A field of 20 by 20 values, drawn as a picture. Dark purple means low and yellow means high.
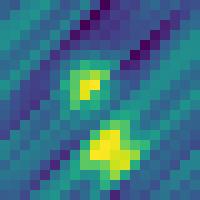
Ninth with the highest average: bottom middle. Bumps: two. Histogram: skewed, a long tail of high values. Grain: diagonal, up to the right.
